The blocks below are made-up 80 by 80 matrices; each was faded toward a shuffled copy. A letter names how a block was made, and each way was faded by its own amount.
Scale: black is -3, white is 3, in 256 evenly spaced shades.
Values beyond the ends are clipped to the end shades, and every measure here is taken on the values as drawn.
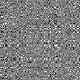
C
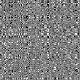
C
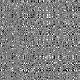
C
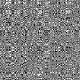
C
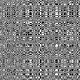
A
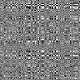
A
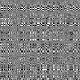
A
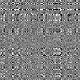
A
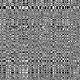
A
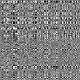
A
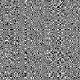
C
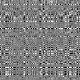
A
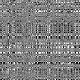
A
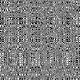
C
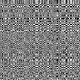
A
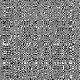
C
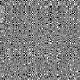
C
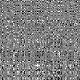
C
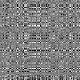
A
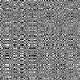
A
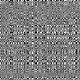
A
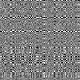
A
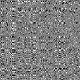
C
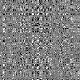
C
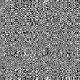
C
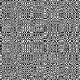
A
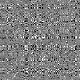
C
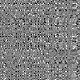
C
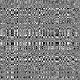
A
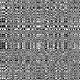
A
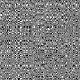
C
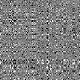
C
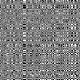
A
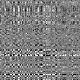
A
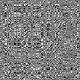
C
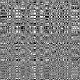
A
